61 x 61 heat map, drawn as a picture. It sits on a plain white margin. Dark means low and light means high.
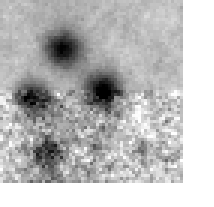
Seam: horizontal, 50% of the way down, the top part calmer. Histogram: skewed, a long tail of low values. Ninth with the lowest average: centre. Dips: four.
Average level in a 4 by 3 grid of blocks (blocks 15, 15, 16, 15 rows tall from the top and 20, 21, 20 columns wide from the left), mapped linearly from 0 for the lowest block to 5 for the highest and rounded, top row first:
334 | 204 | 115 | 234
